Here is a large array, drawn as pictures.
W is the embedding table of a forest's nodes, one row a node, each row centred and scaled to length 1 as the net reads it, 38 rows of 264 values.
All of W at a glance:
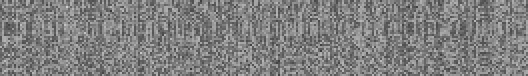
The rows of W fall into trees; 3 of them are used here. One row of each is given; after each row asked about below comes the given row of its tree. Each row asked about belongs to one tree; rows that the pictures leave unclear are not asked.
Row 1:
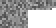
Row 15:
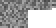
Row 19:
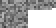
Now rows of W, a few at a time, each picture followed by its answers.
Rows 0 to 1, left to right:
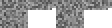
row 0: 1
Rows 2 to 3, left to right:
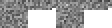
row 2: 1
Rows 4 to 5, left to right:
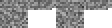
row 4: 1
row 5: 1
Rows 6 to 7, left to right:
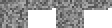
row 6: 15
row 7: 1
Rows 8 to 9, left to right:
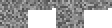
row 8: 15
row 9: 1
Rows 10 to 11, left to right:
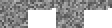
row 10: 19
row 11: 15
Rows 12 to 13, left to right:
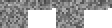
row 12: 15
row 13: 15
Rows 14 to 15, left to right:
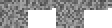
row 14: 15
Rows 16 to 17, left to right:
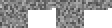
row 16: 15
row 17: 15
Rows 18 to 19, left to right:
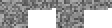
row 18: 19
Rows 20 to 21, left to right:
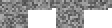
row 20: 19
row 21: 1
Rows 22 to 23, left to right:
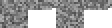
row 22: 19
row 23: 1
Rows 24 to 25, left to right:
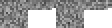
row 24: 15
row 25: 15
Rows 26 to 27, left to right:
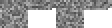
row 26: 1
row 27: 1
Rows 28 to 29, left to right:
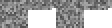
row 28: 15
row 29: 1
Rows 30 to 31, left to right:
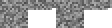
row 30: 19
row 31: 19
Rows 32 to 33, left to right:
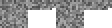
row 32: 1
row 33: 15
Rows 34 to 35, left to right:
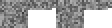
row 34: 19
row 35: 19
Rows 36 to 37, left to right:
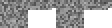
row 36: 15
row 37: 1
